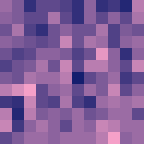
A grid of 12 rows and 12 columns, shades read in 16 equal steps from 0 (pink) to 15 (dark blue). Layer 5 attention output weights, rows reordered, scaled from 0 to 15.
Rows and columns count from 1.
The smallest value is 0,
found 2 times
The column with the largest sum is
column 7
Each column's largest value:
12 14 13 13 11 11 15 13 13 12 14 10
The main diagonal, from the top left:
6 8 11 10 7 3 15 6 6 6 6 6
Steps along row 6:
down down down up down up down same up up down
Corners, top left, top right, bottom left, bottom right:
6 4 10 6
